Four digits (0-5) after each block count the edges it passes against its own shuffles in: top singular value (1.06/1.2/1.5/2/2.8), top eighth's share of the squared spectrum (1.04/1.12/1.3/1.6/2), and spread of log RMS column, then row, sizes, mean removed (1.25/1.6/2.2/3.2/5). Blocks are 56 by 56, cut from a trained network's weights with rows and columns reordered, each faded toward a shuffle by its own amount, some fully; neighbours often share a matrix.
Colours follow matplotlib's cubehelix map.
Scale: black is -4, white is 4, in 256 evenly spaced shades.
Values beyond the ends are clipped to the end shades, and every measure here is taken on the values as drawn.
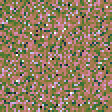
0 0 0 0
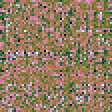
3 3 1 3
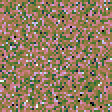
0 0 0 0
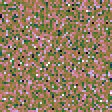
0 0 0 0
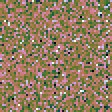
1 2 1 0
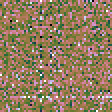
3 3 2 0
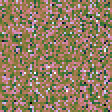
2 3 2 0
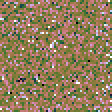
0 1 0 0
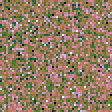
0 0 0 0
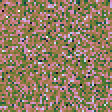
1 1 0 0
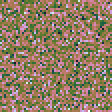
0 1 0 0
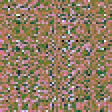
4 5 3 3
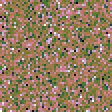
0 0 0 0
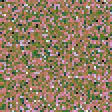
1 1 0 0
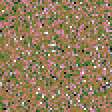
0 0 0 0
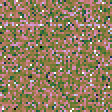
1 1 0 0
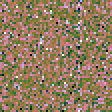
1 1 1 0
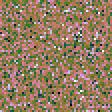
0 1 0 0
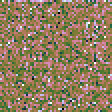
1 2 1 0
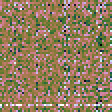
3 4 3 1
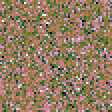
0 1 0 0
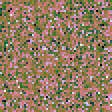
2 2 0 1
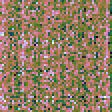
3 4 1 2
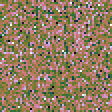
1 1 0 0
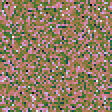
1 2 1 0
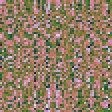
4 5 3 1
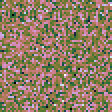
2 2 0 0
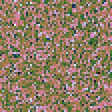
3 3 1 0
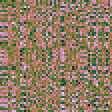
4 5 3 1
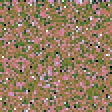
1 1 0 0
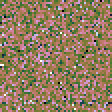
1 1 0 0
